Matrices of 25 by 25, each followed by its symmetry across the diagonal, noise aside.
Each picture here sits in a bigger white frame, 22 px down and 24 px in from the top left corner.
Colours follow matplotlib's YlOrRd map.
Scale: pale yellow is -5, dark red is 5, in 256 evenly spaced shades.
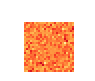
symmetric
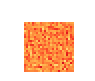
antisymmetric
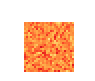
antisymmetric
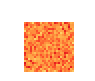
symmetric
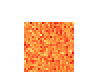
neither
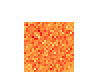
symmetric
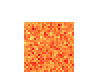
neither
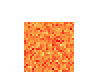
neither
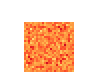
symmetric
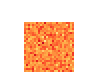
antisymmetric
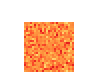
antisymmetric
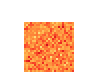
symmetric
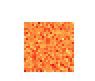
antisymmetric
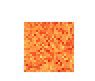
antisymmetric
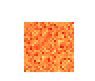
symmetric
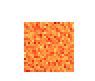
antisymmetric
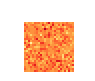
antisymmetric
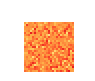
symmetric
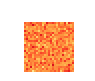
neither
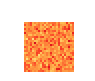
neither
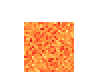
symmetric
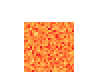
symmetric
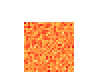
symmetric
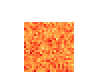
antisymmetric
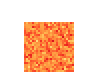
neither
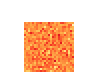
neither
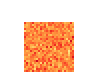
neither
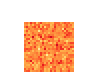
antisymmetric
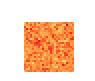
neither
